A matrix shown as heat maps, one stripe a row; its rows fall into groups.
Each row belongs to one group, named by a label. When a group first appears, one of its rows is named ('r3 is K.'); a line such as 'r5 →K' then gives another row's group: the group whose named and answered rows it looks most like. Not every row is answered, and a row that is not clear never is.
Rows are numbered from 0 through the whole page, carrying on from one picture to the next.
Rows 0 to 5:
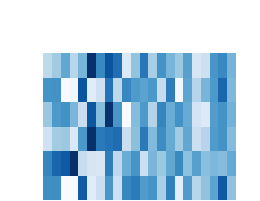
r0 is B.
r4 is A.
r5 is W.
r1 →W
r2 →B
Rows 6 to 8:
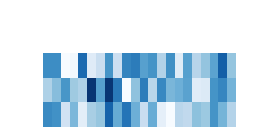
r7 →B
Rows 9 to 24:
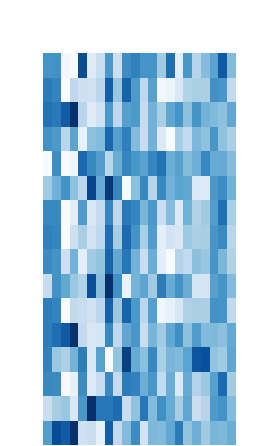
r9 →W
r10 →W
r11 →A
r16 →W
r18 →B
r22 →W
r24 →A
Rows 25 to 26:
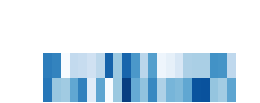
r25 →W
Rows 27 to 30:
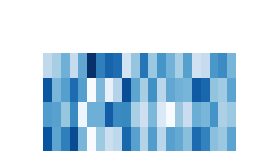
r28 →A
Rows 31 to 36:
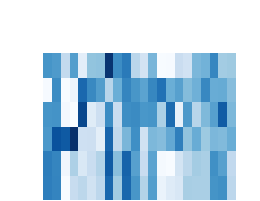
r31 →W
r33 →W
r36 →W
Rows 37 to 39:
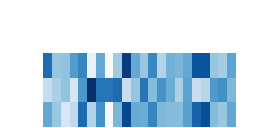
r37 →A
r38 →B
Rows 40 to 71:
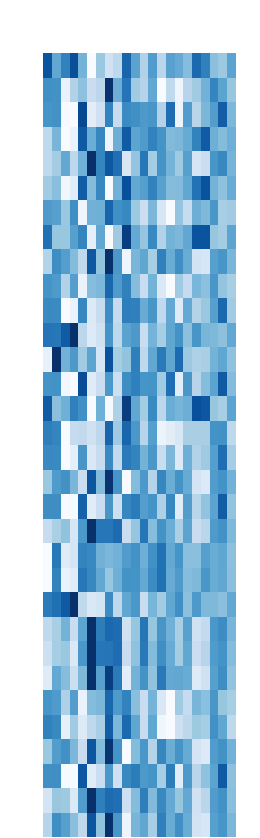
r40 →A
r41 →W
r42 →W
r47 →A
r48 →B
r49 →W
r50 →W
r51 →A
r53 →W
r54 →A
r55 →W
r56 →W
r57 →B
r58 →W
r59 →B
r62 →A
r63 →B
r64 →B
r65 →B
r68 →B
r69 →W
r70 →B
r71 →B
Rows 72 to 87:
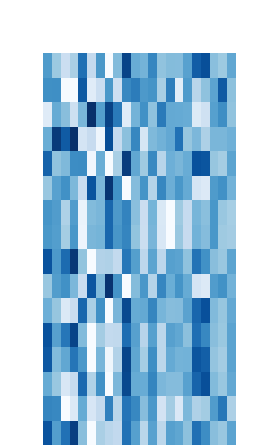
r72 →A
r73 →W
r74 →B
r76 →A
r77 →B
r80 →A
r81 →B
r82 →A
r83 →A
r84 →A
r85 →A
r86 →W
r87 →A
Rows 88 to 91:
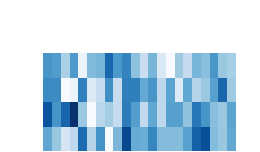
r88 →W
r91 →A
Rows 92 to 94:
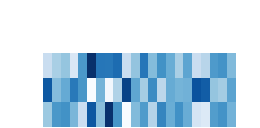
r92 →B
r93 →A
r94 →B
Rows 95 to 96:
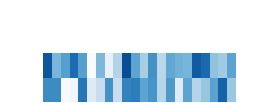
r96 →W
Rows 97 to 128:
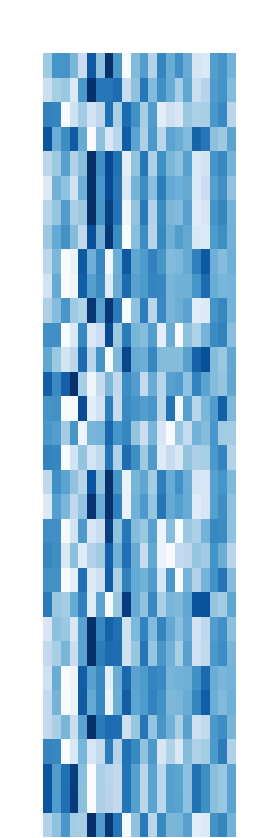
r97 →B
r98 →B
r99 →W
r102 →B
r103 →B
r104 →B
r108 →W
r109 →A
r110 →A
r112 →W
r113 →W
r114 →B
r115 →B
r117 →W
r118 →W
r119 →A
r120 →B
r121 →B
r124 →B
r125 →W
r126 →A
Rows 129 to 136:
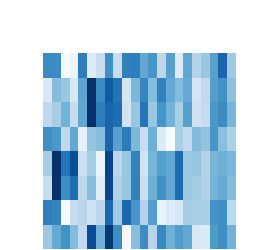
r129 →W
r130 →B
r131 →B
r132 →W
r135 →W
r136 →B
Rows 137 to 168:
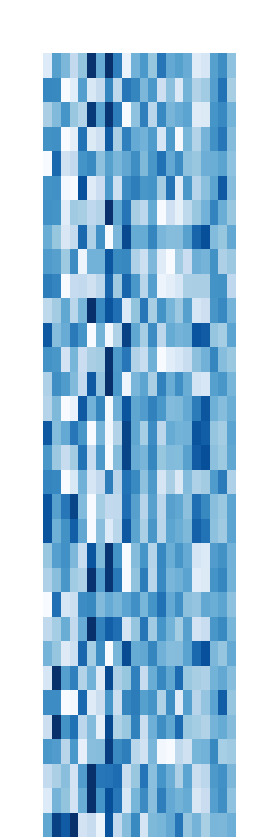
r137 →B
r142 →W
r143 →W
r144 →A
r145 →W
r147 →B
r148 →A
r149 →W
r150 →B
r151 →A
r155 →A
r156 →A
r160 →B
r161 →A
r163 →W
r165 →W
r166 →B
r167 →B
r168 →A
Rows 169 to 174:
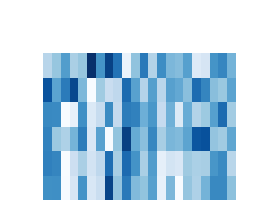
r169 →B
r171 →W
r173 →W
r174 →W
